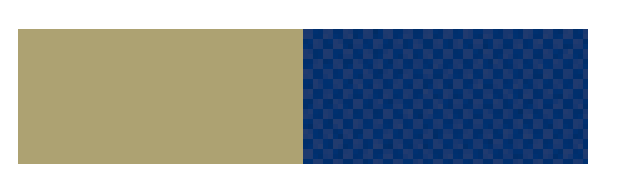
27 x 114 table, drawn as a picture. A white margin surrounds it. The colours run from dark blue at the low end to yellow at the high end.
The table splits into one row of 2 panels. Panel 1,1: high, flat. Panel 1,2: very low, checkered, faint in contrast.
